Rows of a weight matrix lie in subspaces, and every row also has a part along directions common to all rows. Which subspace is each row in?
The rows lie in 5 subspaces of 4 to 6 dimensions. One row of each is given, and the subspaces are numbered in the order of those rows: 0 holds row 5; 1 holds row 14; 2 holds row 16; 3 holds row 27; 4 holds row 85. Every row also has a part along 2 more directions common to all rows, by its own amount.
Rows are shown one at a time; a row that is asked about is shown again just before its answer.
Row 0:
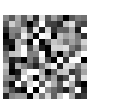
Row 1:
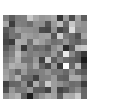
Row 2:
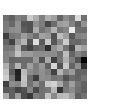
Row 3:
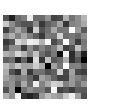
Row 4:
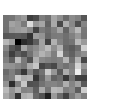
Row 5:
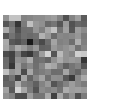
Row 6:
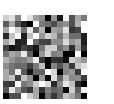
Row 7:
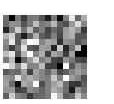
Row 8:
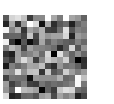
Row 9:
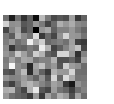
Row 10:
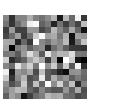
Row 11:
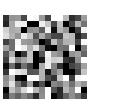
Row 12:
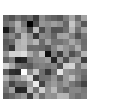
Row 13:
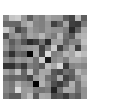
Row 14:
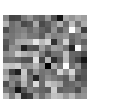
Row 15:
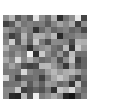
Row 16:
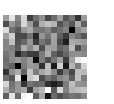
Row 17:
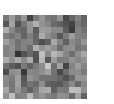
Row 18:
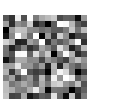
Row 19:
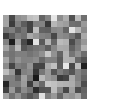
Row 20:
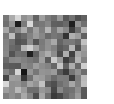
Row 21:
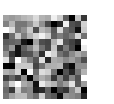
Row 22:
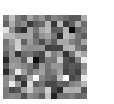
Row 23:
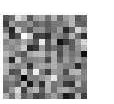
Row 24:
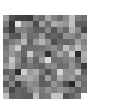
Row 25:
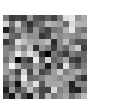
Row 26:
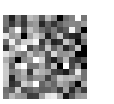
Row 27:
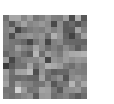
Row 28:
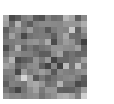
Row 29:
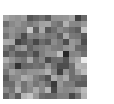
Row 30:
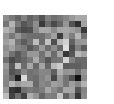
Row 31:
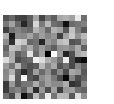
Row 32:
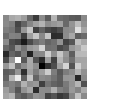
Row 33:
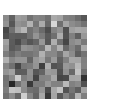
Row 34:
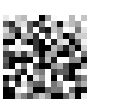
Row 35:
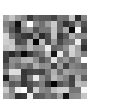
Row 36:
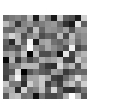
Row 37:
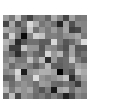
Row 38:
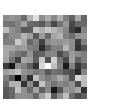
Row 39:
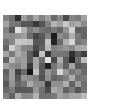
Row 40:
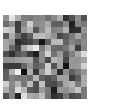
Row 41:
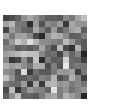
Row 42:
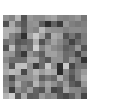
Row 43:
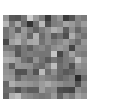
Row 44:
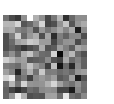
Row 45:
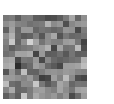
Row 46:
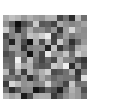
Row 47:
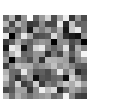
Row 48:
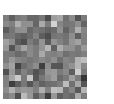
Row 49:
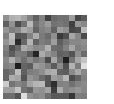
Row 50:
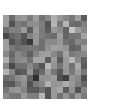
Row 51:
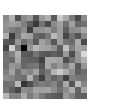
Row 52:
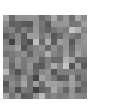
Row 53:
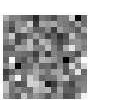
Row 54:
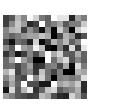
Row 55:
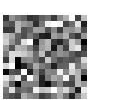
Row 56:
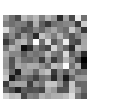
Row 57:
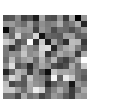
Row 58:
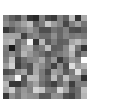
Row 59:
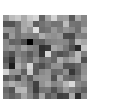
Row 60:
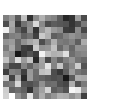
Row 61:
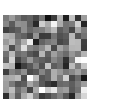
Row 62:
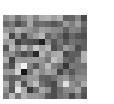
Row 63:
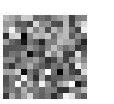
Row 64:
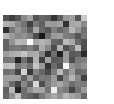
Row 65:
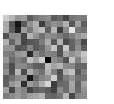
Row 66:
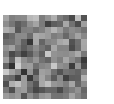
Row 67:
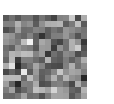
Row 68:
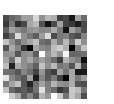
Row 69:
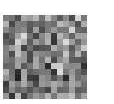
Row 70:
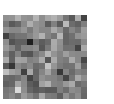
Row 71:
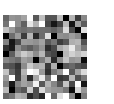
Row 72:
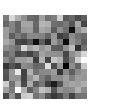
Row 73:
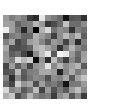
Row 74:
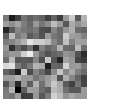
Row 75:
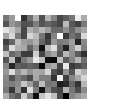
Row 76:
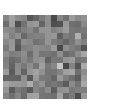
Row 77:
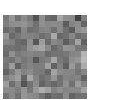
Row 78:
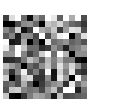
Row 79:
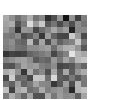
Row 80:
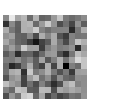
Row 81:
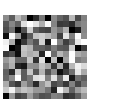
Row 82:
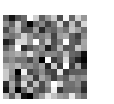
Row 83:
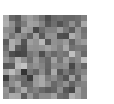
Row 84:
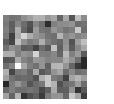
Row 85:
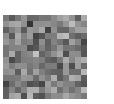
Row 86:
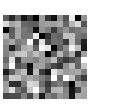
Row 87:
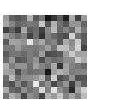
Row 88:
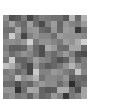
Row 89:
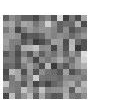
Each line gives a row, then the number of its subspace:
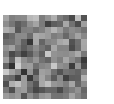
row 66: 0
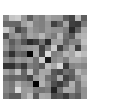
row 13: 3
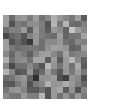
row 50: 1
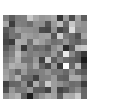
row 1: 1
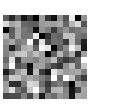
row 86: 2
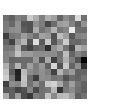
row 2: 0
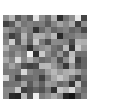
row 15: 4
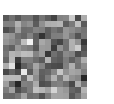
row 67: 0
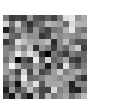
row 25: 2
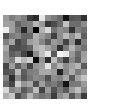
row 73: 2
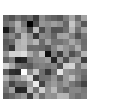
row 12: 0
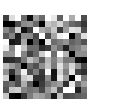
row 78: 0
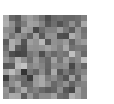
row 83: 0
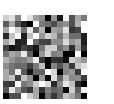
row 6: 4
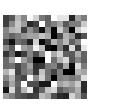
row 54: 1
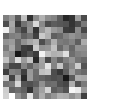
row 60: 2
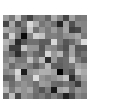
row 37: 3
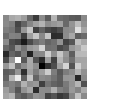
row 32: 1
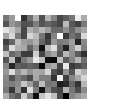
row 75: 3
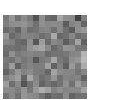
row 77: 3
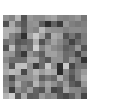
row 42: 3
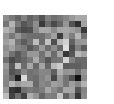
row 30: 1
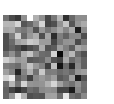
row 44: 0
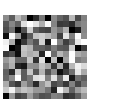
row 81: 3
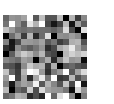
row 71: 0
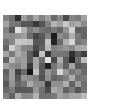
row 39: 3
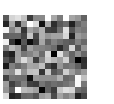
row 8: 0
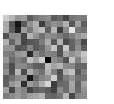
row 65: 1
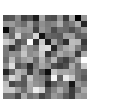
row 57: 2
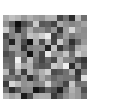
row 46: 1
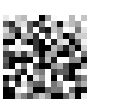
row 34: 2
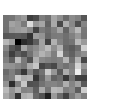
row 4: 1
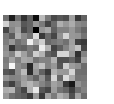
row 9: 2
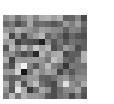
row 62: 3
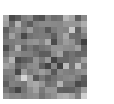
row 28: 4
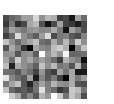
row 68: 2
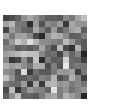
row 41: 4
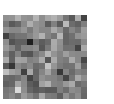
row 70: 1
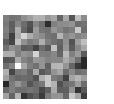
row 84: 4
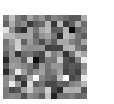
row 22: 1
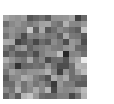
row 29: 4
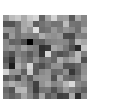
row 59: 2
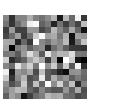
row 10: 3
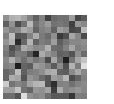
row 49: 4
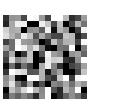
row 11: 1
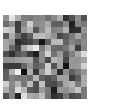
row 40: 4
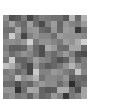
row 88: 3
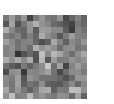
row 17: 2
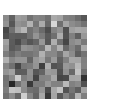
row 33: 1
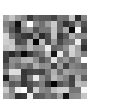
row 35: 0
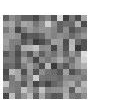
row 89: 4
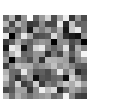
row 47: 3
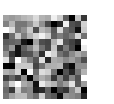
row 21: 0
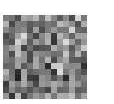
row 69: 3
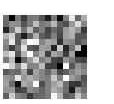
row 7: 3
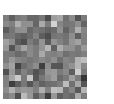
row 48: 1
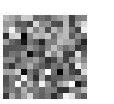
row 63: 4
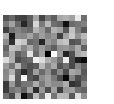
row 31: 2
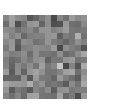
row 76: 1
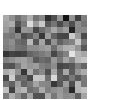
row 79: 0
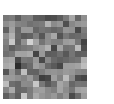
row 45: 4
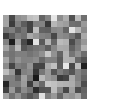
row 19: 1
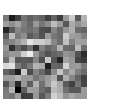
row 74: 3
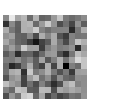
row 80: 2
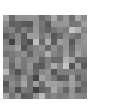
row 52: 1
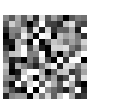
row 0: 0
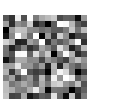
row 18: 2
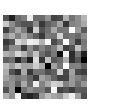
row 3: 4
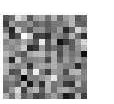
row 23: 4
